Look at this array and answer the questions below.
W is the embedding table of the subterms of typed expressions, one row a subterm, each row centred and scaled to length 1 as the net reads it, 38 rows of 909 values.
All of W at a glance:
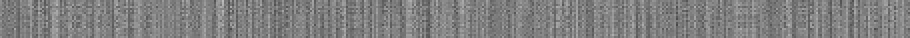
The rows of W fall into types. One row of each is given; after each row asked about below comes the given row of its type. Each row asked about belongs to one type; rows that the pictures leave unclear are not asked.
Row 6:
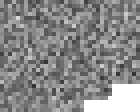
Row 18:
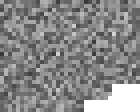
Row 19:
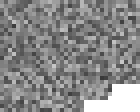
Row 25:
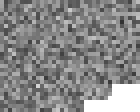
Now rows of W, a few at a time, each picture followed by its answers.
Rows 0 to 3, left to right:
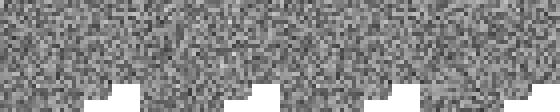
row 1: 25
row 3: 19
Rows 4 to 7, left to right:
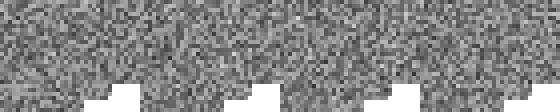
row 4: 19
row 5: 25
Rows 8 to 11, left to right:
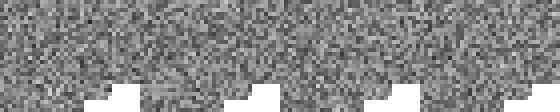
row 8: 19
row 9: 19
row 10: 25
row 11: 25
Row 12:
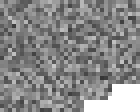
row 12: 19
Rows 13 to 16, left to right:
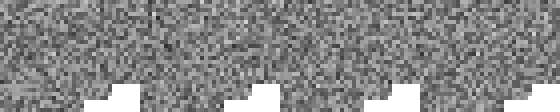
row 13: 19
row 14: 18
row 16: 18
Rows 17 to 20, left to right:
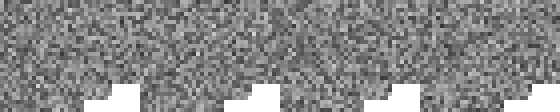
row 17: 25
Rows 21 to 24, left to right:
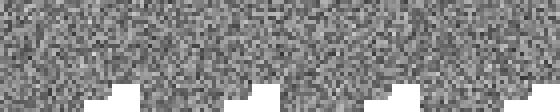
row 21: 25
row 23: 18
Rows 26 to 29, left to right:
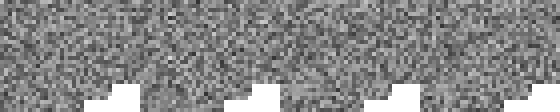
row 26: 18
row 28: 19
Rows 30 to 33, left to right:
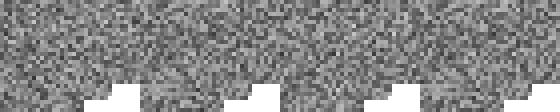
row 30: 25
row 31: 19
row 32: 18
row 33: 19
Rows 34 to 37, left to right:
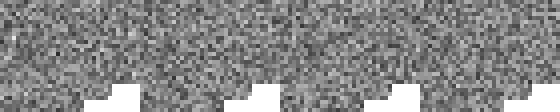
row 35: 25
